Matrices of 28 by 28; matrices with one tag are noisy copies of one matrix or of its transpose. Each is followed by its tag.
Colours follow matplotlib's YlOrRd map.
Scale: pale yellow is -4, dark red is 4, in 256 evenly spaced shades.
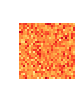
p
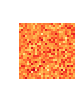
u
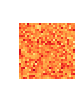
p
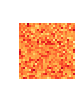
p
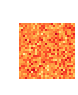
u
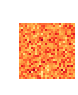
u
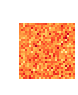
u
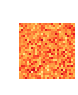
u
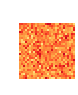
p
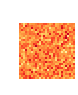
u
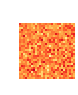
u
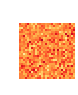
u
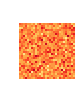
u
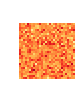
p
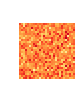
u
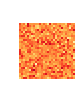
p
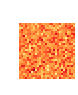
u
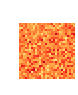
u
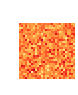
u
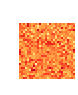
p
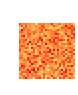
u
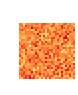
u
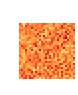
u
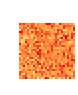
p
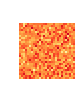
u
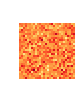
u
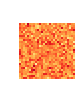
p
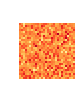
u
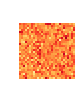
p
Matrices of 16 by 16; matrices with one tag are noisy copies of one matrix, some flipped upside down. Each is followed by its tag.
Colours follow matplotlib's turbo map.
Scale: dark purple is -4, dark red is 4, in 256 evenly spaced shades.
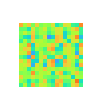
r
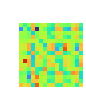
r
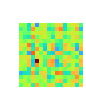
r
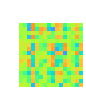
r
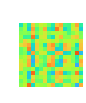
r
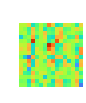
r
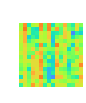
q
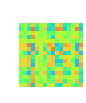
r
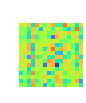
r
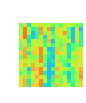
q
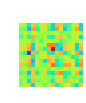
r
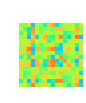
r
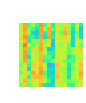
q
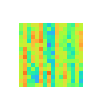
q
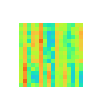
q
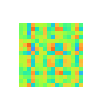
r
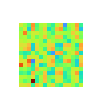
r
